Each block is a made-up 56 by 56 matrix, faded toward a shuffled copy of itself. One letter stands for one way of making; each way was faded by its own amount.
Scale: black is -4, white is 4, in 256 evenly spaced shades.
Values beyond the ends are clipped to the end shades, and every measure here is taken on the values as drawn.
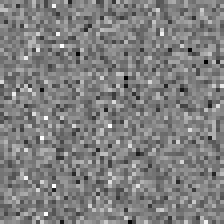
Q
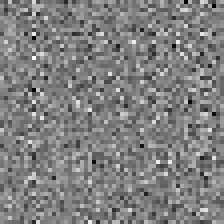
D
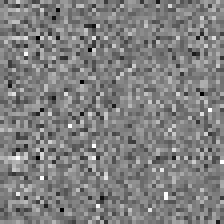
D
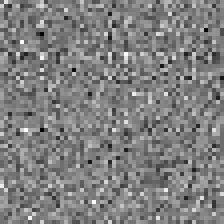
D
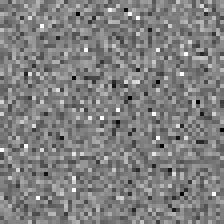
Q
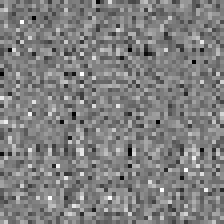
D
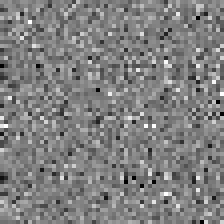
D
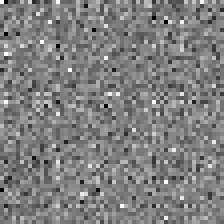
D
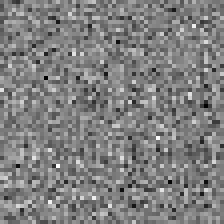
D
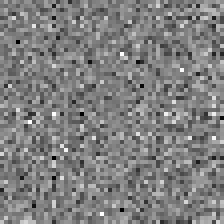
D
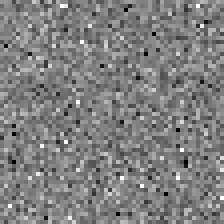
Q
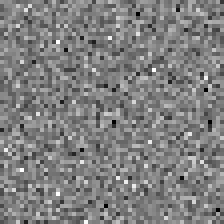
Q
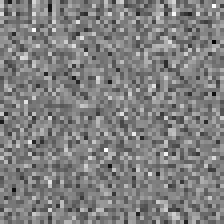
D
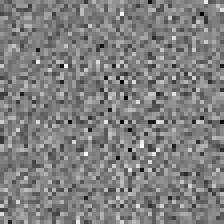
D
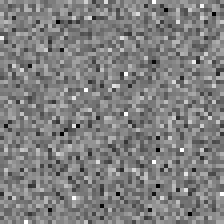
Q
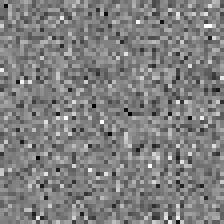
D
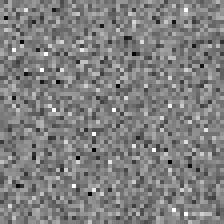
Q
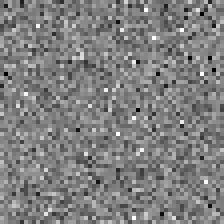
Q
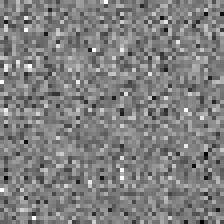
D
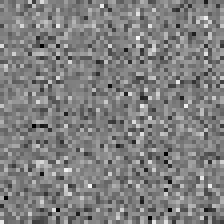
D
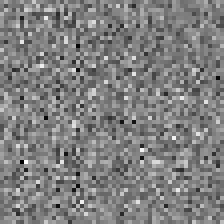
D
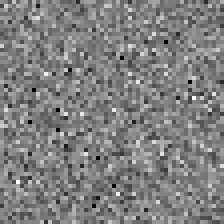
Q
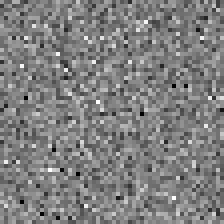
Q
